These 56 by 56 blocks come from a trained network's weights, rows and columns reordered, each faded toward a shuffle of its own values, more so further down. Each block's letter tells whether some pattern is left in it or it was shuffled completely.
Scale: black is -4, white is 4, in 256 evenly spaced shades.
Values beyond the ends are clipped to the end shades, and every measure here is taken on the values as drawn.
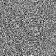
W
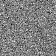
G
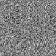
W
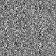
W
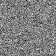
G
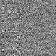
W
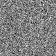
G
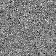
G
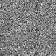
W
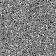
G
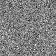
G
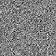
W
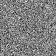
G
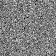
G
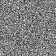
G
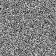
G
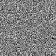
W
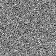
G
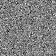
G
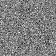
G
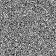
G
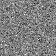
G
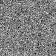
G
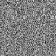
W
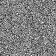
G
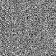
W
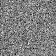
G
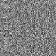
W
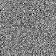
W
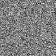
W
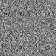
W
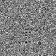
W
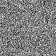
G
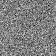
G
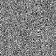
W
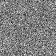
G
